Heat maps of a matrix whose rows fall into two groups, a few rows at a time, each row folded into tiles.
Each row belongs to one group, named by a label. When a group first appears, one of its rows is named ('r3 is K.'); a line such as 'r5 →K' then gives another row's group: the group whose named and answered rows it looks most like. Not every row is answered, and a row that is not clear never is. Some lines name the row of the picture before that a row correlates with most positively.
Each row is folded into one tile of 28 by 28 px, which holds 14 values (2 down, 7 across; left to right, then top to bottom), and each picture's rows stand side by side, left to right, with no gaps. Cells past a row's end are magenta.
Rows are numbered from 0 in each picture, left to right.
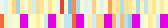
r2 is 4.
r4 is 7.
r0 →7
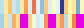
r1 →4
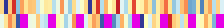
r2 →4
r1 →7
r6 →7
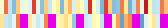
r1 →4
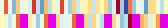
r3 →7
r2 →4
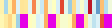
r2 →4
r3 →4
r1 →4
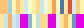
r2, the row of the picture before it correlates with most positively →0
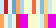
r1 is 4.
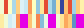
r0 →4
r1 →7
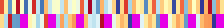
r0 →7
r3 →4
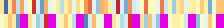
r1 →4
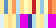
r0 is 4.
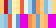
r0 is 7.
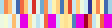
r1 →4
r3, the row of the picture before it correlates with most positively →1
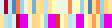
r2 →7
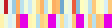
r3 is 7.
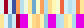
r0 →4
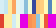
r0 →7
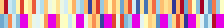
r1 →4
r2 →7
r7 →4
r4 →7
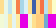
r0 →7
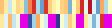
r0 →7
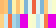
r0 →7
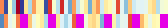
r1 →7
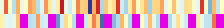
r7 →4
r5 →7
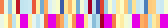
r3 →4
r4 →7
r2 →7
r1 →4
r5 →7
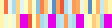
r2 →7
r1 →7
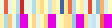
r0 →7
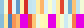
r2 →4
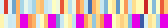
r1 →7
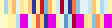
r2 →4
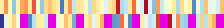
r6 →7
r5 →4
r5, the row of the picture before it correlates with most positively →2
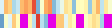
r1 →7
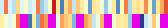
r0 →4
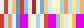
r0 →7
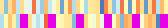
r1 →4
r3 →7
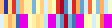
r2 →7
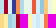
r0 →4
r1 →4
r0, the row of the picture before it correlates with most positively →3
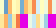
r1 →7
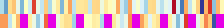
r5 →7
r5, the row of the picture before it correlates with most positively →0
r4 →4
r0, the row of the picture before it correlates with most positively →0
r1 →4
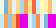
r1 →7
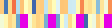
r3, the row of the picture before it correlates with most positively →0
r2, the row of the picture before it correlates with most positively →0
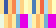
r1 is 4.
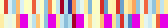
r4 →7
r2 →4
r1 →7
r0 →4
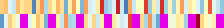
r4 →4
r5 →7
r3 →7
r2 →7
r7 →7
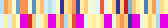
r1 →7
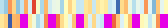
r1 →4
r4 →7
